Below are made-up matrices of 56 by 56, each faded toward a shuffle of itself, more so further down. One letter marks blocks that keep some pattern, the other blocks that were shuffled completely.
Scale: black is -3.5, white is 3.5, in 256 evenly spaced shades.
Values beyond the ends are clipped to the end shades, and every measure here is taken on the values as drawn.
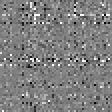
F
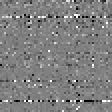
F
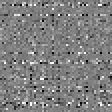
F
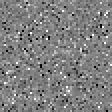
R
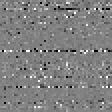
F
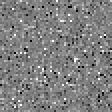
R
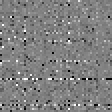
F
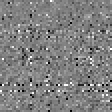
F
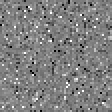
R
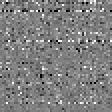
F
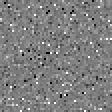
R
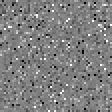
R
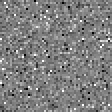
R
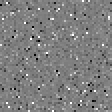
R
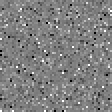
R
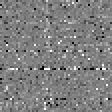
F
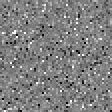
R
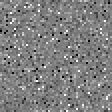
R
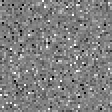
R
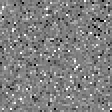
R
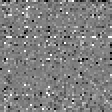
F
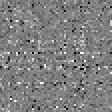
F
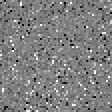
R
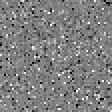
R
